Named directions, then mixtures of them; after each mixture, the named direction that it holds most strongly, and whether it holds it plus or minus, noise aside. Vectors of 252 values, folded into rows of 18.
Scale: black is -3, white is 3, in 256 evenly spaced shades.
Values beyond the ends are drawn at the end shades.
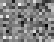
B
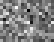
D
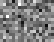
B, plus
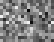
D, plus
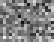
B, plus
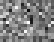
D, plus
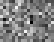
D, plus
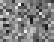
D, plus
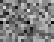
D, minus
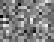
B, minus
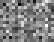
B, minus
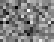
D, minus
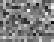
D, minus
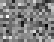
B, plus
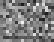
B, minus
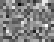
B, minus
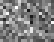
D, plus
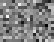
B, plus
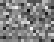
D, plus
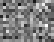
B, minus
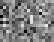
D, minus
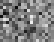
D, minus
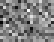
D, minus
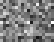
D, plus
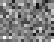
B, plus
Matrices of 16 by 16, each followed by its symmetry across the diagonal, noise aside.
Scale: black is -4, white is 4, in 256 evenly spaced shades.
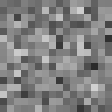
neither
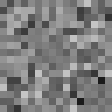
symmetric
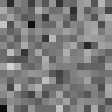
neither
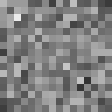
symmetric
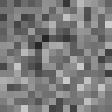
symmetric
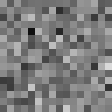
neither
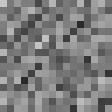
symmetric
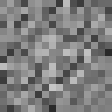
symmetric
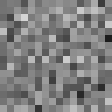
neither
